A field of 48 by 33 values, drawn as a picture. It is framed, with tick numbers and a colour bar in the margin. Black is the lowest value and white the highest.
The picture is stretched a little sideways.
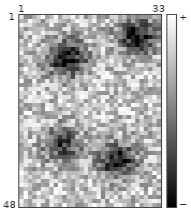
Dips: four. Ninth with the lowest average: top right. Mirror symmetry: none.
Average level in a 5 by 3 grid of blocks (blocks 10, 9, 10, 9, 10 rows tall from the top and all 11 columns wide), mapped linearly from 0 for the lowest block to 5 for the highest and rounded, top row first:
430 / 335 / 555 / 222 / 544
